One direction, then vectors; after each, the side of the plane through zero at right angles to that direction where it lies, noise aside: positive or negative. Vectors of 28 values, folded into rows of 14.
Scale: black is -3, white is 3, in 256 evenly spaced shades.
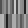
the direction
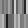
positive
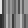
negative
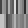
positive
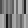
positive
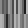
positive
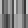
positive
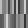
negative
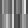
negative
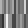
negative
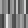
negative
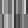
negative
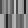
positive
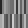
positive
